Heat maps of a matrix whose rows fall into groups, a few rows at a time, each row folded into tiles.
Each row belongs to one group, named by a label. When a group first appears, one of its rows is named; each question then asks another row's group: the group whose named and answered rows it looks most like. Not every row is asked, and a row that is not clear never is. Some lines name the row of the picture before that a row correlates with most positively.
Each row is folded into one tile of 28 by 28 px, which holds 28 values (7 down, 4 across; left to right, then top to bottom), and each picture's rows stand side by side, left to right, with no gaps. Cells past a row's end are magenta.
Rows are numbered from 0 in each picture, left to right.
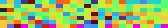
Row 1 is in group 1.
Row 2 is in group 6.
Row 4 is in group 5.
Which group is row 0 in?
5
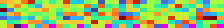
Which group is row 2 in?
5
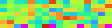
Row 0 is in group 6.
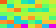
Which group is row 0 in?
1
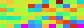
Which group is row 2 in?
1
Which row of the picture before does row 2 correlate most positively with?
0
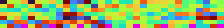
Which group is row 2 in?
5
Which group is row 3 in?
1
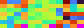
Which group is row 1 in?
1
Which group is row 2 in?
5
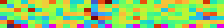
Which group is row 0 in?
1
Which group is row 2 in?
5
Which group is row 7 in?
5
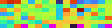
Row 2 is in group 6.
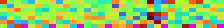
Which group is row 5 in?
5
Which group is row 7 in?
1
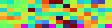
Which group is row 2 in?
1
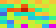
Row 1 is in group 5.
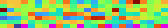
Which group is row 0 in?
5
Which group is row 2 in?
5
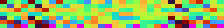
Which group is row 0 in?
1
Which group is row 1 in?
1
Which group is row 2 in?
1
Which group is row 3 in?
6
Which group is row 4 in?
5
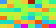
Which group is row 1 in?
1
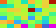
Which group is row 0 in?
1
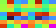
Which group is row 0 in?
5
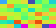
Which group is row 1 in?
6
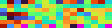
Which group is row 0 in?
5
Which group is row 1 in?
1
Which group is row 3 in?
6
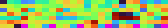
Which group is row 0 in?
6
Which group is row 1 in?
6
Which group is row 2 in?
5
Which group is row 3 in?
6
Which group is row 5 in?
6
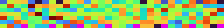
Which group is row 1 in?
6
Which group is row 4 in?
6
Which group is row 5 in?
6
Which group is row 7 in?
6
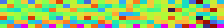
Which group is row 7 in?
1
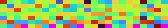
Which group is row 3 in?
6
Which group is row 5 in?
1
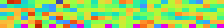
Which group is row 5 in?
6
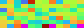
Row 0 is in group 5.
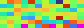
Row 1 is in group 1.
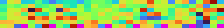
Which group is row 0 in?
6
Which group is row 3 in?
6
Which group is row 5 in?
5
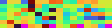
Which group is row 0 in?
6
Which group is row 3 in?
5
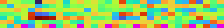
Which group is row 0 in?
1
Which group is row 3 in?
5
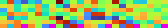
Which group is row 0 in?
5
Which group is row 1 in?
6
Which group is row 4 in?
1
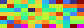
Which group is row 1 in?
5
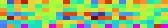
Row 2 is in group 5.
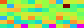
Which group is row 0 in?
1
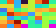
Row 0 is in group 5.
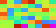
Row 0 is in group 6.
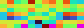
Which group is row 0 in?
5
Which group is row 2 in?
5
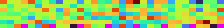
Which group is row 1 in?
1
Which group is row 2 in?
6
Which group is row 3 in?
5
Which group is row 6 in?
6
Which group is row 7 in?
6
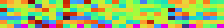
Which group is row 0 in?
5
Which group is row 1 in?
1
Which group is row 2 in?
5
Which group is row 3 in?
1
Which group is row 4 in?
1
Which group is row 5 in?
6
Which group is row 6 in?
5
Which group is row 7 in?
5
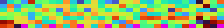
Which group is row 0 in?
6
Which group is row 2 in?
5
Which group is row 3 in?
5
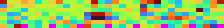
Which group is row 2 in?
1
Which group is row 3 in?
5
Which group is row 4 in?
1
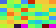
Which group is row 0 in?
6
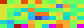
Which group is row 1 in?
5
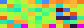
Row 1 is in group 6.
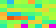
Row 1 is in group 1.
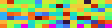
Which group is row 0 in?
5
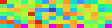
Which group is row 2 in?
5
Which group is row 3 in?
6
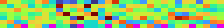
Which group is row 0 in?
1
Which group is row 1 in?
6
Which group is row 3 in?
6
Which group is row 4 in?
1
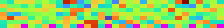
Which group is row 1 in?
1
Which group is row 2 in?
6
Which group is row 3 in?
6
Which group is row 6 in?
6
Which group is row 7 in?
1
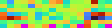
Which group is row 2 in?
1
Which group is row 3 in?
5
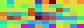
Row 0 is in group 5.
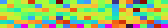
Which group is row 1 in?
1
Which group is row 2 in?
1
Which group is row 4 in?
6
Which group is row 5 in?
1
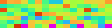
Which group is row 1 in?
5
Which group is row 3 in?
5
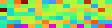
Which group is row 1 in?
5
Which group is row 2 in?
1
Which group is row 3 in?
1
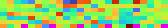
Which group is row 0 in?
5
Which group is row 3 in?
1
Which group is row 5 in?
1
